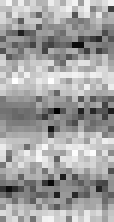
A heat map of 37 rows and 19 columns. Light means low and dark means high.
Stripes: horizontal, repeating 3 times. Slope: none. Odd patch: calmer, in the middle left. Calmest part: middle left.
